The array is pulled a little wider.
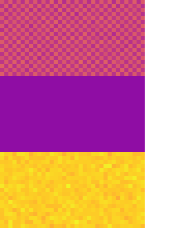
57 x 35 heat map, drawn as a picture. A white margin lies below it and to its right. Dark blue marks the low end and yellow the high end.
It is made of 3 by 1 panels. Panel 1,1: middling, checkered. Panel 2,1: low, flat. Panel 3,1: very high, fine-grained, faint in contrast.
